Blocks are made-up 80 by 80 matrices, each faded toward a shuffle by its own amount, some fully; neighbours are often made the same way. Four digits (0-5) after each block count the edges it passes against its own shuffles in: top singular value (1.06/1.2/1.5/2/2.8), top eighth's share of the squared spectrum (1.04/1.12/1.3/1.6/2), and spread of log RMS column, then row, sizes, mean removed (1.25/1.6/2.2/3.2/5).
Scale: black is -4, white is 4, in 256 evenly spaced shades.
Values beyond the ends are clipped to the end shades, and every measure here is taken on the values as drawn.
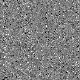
1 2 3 0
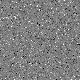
0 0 0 0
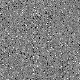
1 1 2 0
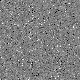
1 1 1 0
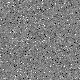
0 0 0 0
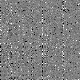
4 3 2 1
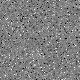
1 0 0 0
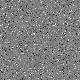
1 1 0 0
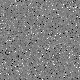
0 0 0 0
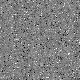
2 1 0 0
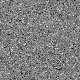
0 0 0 0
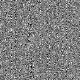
1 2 3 0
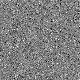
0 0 1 0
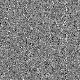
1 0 2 0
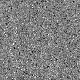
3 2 0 0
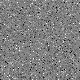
2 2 0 0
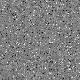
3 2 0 0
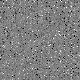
3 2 1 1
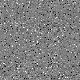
3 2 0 1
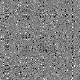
4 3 2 1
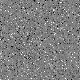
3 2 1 0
